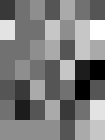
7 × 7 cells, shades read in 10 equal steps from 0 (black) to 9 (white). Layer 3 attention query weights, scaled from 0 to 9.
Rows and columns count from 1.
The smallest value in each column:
2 1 3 3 2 0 0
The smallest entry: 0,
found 2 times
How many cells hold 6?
6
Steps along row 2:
down same up down up up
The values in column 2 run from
1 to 5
